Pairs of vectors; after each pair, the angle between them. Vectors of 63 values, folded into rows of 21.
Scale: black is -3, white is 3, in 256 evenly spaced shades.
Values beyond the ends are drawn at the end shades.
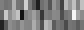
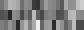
partly aligned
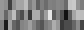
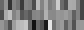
orthogonal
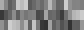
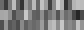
partly opposed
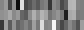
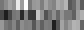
partly opposed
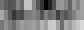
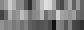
nearly opposite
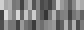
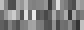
partly aligned
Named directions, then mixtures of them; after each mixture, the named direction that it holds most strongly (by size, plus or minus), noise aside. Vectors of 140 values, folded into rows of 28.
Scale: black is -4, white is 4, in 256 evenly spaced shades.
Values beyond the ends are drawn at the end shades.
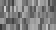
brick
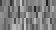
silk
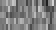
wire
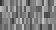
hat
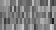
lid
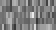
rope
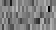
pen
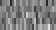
silk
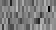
pen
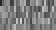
hat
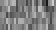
wire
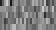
silk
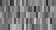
silk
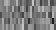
lid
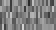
rope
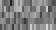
brick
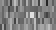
rope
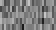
hat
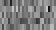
pen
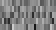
lid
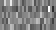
pen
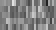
wire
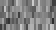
brick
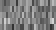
lid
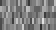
hat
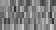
lid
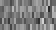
pen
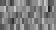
hat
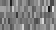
pen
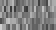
brick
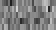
pen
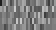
hat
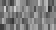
brick
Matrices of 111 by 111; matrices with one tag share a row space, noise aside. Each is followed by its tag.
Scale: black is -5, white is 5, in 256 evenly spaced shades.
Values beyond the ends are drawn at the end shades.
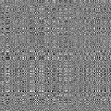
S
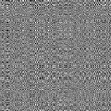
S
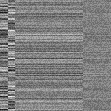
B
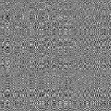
S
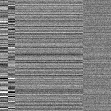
B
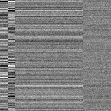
B
